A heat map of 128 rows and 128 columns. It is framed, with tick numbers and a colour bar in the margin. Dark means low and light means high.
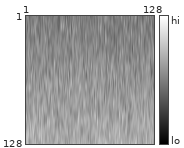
Streaks run downward. The field climbs toward the bottom. Overall the values sit about 60% of the way up the scale.
